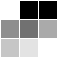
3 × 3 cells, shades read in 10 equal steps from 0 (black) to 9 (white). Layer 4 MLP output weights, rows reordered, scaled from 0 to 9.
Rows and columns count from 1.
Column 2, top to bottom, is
0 4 8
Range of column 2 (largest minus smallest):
8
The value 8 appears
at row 3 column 2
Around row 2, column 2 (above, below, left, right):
0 8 5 6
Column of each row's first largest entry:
1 3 3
